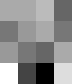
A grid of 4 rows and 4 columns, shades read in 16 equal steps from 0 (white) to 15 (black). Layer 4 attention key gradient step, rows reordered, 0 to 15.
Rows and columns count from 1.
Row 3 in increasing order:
5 6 8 9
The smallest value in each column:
0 5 4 2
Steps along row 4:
up up down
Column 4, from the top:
9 8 5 2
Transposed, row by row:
5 8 6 0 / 5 6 8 11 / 4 5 9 15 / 9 8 5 2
